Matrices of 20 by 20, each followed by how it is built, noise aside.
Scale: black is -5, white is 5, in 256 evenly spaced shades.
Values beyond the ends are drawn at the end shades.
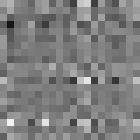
low rank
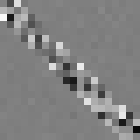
banded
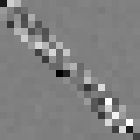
banded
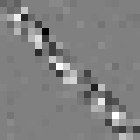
banded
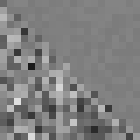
lower triangular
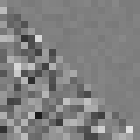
lower triangular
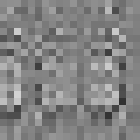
low rank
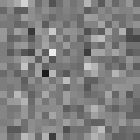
low rank
